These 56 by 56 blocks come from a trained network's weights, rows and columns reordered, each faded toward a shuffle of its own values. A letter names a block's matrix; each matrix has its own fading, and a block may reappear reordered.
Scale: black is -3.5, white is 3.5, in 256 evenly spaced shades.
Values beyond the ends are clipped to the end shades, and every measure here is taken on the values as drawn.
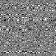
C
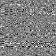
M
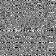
M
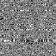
C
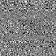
M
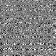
M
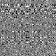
C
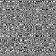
M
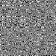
M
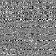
M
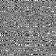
C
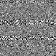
C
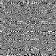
M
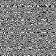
M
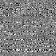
M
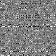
M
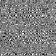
C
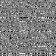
M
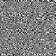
C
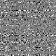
M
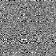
C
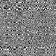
C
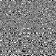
C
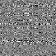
M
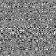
C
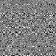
C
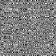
C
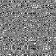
C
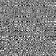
C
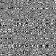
C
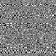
C
